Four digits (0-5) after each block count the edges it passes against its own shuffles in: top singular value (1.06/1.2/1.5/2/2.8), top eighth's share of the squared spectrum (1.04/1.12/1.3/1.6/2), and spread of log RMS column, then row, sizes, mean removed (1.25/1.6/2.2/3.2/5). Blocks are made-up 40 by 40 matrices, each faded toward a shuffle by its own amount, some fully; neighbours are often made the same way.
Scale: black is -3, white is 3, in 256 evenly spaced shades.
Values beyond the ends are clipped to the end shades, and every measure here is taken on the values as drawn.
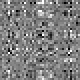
4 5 3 3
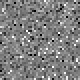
0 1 0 0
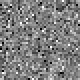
1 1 0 0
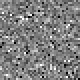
0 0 0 0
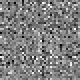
3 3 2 2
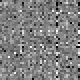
3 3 2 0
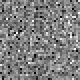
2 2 0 0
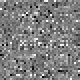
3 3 0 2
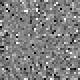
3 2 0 1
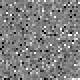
0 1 0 0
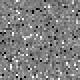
0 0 0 0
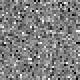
0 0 0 0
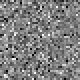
2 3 1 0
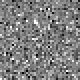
2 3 1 1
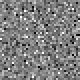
0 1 0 0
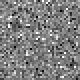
1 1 0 0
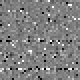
2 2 0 1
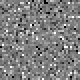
0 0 0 0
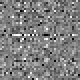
3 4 1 2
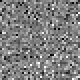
3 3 1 1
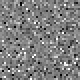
0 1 0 0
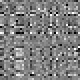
4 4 2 3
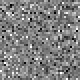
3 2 0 0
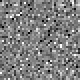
2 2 0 0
